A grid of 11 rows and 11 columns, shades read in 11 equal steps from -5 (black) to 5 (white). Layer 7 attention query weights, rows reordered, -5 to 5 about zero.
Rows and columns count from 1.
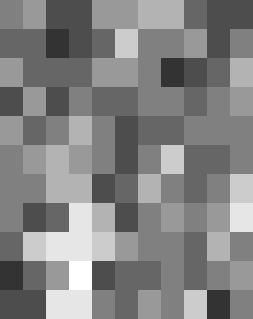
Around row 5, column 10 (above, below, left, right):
0 -1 0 0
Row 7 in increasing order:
-2 -1 -1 0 0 0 0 2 2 2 3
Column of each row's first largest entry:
7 6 11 2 4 8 11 4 3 4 3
